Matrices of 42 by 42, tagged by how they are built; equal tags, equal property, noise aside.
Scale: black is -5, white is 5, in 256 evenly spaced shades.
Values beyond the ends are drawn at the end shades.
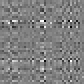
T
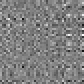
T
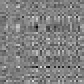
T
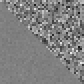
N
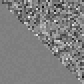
N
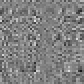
T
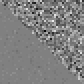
N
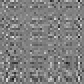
T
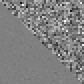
N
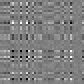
T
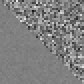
N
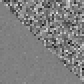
N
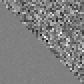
N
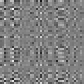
T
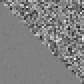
N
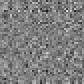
T
